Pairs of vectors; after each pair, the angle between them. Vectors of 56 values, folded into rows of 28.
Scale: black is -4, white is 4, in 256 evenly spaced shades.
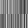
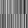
nearly parallel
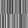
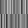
nearly opposite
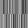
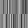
nearly parallel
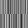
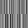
nearly opposite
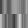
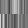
partly aligned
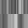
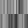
nearly opposite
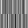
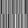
nearly opposite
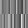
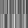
orthogonal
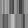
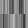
nearly parallel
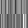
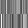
partly aligned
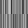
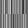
nearly parallel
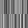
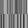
nearly opposite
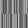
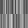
partly opposed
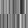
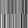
orthogonal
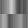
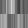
nearly parallel
